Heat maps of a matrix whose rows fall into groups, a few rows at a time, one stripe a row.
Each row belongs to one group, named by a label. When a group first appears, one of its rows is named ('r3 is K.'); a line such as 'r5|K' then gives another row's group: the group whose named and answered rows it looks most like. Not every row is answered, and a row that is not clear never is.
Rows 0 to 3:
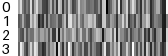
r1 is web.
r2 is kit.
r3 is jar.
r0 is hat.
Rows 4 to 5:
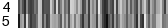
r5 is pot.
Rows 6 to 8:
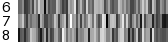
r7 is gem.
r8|web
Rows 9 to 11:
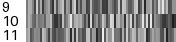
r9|jar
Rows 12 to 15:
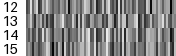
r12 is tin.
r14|tin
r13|jar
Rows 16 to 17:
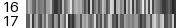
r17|tin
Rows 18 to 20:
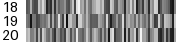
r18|web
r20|hat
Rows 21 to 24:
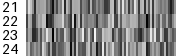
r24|hat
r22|jar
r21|jar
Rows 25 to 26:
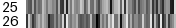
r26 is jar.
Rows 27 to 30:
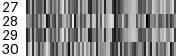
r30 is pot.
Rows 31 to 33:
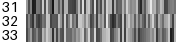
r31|tin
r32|pot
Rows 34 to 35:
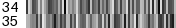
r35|hat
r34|jar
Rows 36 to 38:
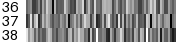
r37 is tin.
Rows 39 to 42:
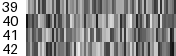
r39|gem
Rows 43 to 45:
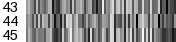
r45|gem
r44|hat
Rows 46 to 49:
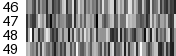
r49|hat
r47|web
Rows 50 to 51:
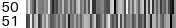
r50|gem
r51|tin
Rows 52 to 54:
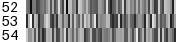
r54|gem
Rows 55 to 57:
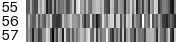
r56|gem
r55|web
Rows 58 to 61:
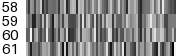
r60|tin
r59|tin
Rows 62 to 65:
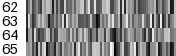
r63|jar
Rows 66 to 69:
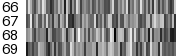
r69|web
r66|jar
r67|tin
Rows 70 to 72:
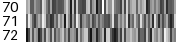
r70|hat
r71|jar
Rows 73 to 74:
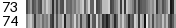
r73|kit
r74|jar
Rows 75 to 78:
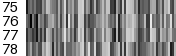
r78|kit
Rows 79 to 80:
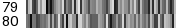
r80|pot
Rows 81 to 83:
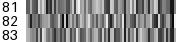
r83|hat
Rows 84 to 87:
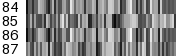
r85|tin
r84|web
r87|hat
